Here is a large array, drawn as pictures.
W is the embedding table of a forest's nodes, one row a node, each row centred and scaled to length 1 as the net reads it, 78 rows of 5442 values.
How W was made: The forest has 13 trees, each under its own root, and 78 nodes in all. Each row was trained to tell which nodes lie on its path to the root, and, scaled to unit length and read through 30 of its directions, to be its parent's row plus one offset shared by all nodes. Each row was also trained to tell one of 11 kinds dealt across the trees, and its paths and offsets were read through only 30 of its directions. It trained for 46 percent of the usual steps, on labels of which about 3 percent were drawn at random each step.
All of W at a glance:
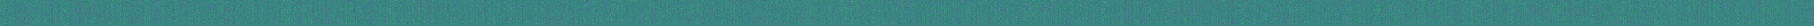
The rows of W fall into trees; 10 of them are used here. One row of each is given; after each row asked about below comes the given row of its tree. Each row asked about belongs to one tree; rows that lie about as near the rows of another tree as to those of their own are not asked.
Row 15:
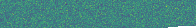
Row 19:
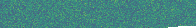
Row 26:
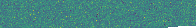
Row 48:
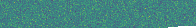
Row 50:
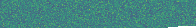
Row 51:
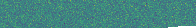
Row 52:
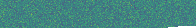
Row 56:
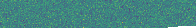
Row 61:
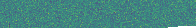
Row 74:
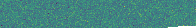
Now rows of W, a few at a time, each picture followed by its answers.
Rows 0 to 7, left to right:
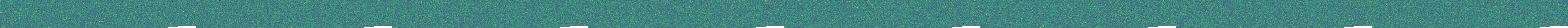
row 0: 56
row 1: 74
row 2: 56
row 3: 50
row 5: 26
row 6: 48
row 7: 50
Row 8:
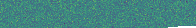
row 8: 61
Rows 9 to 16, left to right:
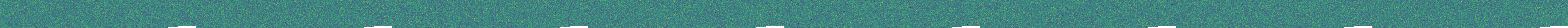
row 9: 51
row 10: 48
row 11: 15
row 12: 74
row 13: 26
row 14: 56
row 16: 74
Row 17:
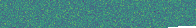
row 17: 52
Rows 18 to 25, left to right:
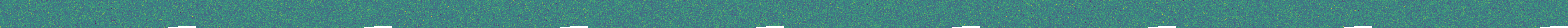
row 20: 74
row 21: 51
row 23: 56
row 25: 19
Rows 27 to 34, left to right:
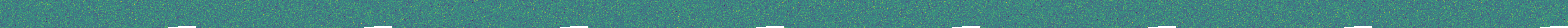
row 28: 74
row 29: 26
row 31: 26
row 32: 56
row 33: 74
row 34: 74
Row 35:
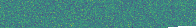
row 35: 61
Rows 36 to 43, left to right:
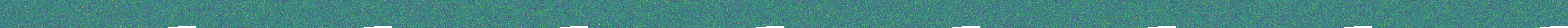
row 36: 74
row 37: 26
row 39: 56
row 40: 48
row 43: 19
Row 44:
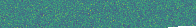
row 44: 52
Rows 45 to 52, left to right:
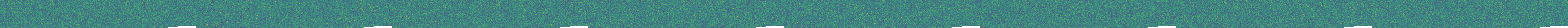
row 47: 51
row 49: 26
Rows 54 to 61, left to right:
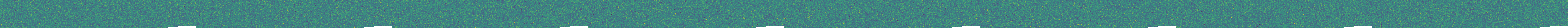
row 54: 52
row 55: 26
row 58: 56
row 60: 56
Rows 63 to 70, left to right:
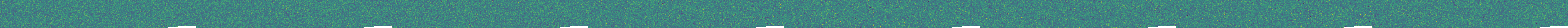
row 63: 15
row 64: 15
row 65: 19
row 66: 26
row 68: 52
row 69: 26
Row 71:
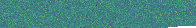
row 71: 61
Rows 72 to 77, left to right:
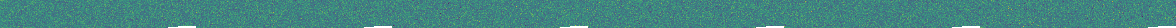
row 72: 51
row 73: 61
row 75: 19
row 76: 61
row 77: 56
